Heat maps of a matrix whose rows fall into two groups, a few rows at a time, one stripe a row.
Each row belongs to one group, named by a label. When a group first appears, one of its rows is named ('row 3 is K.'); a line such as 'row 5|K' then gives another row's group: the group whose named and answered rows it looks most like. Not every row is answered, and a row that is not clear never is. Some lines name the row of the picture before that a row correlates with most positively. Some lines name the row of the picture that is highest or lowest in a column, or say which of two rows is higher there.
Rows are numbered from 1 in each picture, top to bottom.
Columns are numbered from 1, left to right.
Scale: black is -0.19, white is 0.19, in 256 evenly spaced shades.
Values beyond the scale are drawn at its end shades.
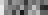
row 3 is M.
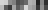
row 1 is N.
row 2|N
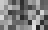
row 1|M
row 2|M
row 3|N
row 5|M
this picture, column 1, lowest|6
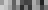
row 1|M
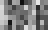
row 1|M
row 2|N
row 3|N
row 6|N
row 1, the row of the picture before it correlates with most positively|2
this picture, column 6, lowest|1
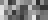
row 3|M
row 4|N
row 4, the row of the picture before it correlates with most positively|3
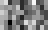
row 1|N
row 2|M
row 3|M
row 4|M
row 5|N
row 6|N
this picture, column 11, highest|6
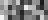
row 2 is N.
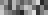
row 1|M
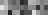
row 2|N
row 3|M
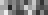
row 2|N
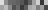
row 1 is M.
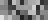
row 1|M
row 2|N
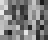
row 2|M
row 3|M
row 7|N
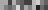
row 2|N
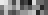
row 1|M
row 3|N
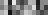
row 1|N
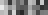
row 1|N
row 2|M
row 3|N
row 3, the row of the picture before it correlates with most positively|1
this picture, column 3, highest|2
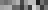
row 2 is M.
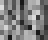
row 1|M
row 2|M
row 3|M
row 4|N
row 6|M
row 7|N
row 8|N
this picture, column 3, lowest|8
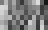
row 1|M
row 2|M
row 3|M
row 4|M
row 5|N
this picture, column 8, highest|5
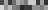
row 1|N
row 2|M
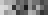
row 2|M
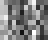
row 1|N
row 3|M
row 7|M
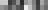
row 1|N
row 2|N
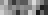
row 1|M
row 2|M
